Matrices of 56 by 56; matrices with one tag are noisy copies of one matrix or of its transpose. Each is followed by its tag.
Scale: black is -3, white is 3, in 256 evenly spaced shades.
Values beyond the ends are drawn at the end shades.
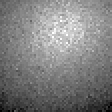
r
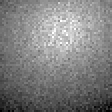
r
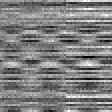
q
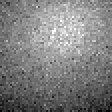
r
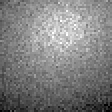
r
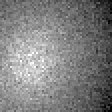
r
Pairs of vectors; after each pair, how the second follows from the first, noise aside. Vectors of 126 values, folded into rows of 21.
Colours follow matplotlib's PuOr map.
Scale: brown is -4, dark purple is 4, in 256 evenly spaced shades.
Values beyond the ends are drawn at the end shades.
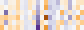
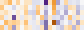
wrapped around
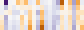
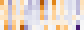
reversed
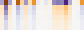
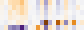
wrapped around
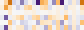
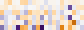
wrapped around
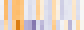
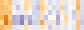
wrapped around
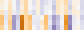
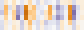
wrapped around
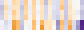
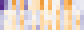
reversed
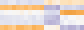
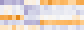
reversed
